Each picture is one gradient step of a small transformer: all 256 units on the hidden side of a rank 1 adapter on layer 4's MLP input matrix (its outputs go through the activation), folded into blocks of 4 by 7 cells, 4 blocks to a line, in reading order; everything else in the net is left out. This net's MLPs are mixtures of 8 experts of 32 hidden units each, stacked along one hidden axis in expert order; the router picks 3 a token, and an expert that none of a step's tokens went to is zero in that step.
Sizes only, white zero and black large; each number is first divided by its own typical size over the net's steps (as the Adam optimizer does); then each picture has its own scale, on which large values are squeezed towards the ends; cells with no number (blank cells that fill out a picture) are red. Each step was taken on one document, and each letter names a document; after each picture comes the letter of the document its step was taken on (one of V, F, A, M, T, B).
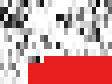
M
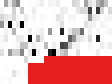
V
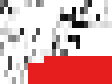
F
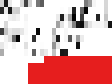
F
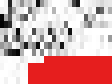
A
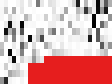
V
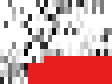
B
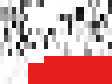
M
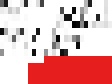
F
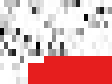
A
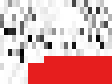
V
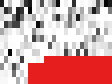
M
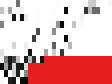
F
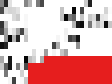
F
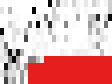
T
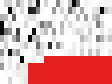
A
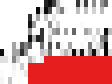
B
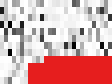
V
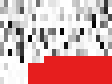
V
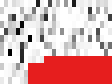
V
